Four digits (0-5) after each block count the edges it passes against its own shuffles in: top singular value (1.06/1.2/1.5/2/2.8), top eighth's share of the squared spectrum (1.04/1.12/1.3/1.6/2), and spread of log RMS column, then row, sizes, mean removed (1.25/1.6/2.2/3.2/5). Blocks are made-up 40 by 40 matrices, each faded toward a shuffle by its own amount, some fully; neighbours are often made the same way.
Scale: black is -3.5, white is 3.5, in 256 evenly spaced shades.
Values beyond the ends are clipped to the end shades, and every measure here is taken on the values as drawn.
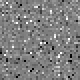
0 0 0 0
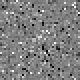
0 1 0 0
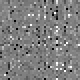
3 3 1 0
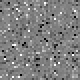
0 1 1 0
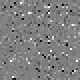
2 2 1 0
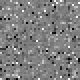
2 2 0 0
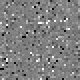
2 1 0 0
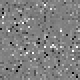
1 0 0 0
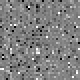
2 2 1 0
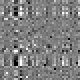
4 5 3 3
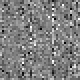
1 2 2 0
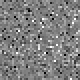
0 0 0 0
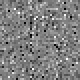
1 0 0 0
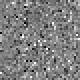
1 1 1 0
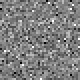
0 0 0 0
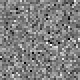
0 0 0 0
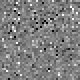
1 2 1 1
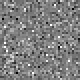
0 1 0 0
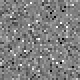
0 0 0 0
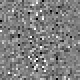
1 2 2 0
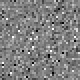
0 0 1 0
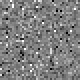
0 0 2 0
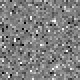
0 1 0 0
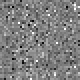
0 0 2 0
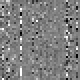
2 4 3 0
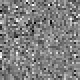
1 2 2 0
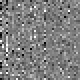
2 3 3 0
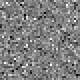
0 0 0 0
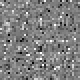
3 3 1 1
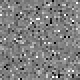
1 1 0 0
